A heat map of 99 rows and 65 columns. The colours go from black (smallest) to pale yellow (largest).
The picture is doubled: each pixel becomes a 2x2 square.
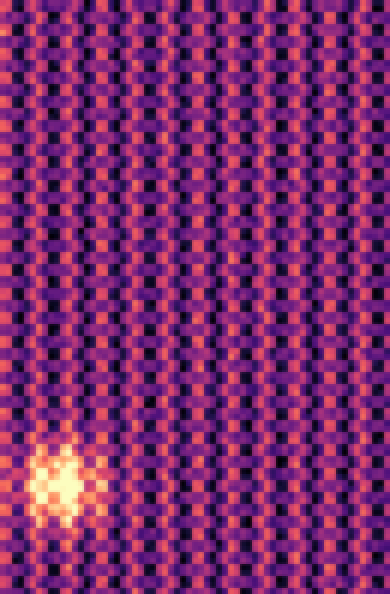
Stripes running up and down repeat 12 times from left to right. One bump rises in the bottom left. No row or column stands out. The ninth with the highest average is the bottom left.
